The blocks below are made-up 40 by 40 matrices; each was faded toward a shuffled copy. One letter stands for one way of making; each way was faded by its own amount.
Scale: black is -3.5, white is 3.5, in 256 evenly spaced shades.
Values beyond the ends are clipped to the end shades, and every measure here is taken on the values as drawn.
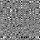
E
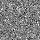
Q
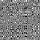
E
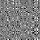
E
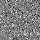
Q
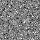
Q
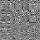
E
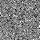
Q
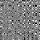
E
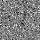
Q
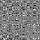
E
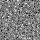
Q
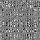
E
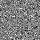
Q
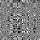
E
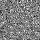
Q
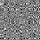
E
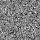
Q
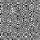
E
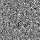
Q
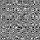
E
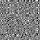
E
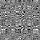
E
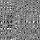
E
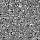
Q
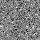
Q
